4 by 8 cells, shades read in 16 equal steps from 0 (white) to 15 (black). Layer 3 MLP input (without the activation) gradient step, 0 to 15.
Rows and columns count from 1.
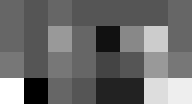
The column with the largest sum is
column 5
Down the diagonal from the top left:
9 10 8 10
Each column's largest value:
9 15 9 10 14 13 10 9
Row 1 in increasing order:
9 9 9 10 10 10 10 10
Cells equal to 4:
0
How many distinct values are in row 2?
6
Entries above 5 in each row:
8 7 8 5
